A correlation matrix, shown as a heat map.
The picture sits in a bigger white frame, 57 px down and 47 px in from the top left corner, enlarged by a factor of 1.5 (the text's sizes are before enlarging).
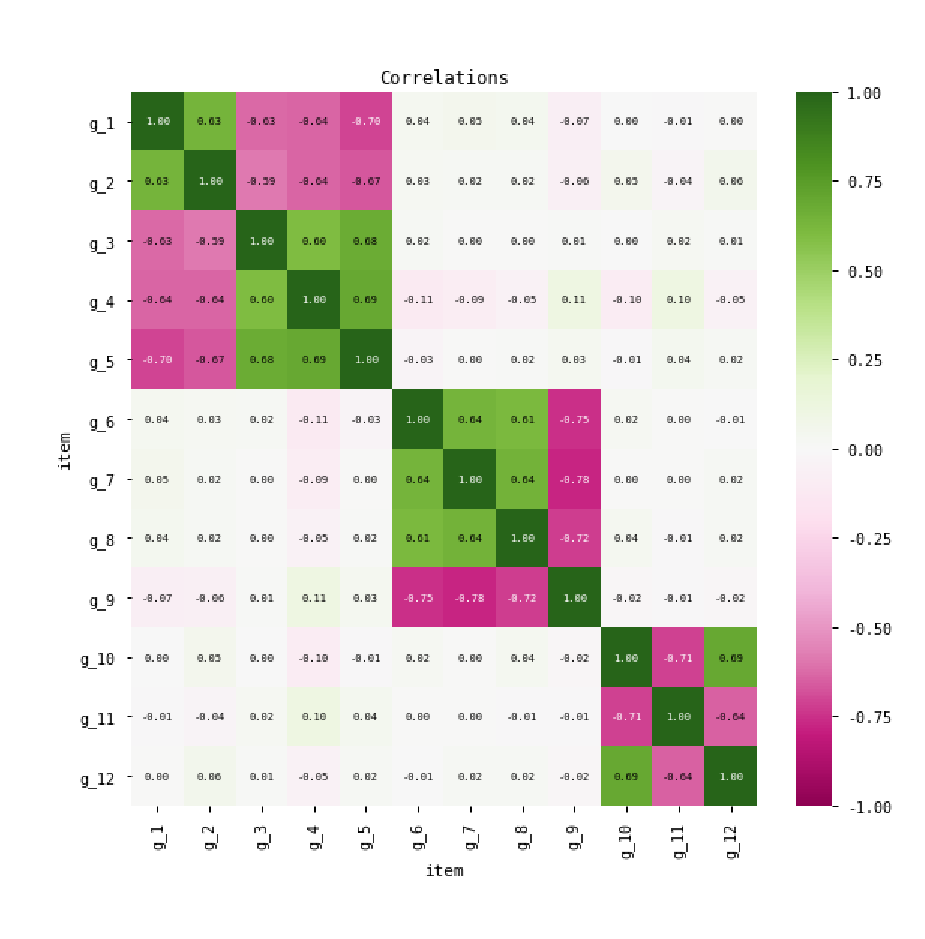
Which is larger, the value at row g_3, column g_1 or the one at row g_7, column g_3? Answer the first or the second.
the second
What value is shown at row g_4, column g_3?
0.60
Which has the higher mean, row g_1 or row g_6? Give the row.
g_6
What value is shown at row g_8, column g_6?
0.61
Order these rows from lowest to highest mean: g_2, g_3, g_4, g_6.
g_2, g_4, g_3, g_6
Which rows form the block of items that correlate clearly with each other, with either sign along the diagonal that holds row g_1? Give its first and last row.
g_1 to g_5
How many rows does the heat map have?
12
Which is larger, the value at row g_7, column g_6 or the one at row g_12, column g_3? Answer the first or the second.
the first
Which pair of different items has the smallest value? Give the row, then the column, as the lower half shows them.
g_9, g_7
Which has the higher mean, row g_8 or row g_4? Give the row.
g_8
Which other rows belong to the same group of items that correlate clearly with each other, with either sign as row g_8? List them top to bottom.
g_6, g_7, g_9
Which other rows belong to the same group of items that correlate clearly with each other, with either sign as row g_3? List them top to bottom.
g_1, g_2, g_4, g_5
